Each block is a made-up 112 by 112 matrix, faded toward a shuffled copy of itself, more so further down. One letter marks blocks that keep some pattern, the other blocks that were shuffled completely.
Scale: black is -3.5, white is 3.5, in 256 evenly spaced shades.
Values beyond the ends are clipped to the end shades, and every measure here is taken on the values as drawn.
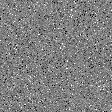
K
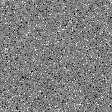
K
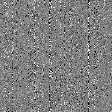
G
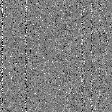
G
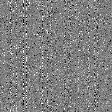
G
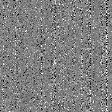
G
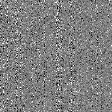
G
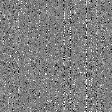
G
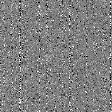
G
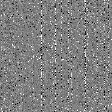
G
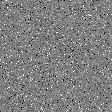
K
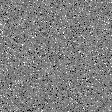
K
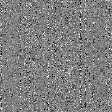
G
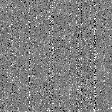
G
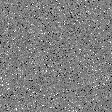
K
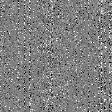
G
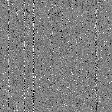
G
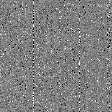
G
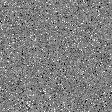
K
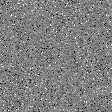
K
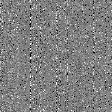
G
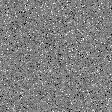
K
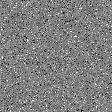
K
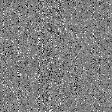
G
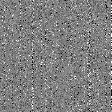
G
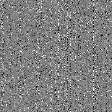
G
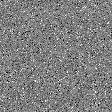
K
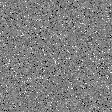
K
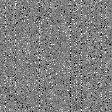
G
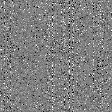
G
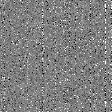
G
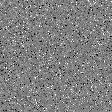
K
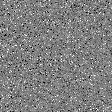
K
